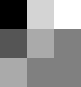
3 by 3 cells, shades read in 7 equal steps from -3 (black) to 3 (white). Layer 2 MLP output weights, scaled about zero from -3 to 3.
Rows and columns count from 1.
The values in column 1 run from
-3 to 1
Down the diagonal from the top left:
-3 1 0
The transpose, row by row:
-3 -1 1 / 2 1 0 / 3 0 0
